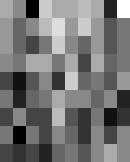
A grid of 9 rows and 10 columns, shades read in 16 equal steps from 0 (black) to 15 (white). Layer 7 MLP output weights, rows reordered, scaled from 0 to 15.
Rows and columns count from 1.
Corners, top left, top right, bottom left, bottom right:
10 15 4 8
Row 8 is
7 0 7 4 8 6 3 8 4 8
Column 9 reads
2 5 5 6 5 8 1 4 10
